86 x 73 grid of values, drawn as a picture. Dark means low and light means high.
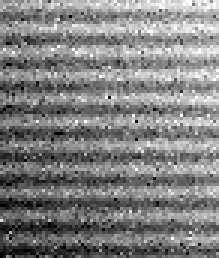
Stripes running across repeat 11 times from top to bottom. There is an overall slope up to the top right. The ninth with the highest average is the top right. On average the colour sits 50% of the way up the scale. The values follow a bell shape. The bottom left is the ninth with the lowest average.
